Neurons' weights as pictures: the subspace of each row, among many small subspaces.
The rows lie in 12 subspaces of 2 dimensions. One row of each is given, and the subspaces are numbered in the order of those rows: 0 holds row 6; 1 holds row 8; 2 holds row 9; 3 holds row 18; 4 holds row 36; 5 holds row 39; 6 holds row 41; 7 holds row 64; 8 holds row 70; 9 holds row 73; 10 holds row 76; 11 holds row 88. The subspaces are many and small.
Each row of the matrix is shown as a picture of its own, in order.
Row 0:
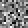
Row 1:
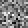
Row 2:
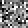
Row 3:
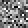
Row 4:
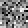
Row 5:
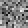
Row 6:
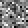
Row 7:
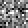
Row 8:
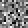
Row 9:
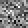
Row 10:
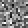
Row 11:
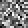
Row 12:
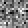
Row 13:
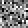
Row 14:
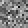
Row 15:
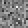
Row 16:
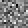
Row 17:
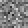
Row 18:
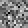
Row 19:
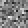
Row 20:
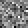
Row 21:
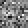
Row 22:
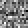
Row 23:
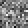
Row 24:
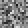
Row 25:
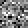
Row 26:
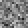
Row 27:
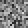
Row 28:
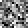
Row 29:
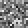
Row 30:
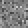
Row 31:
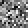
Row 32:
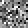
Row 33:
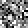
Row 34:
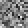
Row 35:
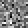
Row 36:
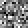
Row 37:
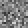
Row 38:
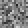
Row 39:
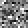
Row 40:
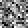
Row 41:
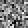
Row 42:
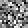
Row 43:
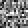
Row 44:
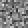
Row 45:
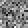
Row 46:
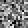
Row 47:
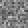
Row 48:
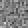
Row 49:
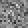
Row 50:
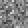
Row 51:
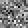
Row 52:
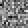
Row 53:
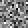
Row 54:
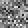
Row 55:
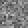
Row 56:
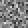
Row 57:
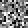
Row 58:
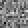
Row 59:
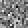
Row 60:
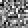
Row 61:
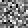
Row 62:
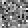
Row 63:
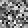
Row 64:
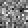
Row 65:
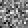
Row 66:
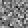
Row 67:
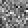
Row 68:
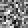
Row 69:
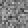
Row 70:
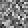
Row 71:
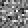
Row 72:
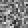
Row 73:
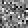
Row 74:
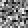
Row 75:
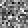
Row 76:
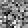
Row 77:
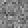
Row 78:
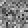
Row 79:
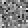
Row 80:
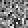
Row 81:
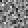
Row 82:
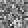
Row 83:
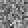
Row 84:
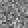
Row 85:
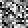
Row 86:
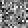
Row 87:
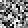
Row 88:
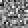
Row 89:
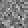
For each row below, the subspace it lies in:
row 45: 10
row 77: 4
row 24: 7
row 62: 8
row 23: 10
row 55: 4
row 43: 4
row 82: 6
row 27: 6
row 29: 6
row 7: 7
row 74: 5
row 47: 11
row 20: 9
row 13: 9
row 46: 6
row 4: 7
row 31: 3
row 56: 3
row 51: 2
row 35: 5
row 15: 9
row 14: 3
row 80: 9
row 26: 0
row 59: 9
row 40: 0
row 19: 5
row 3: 2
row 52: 11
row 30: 9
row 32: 3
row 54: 2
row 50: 7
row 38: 7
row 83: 6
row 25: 1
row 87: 9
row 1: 1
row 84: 1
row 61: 2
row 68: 10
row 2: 0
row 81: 11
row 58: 4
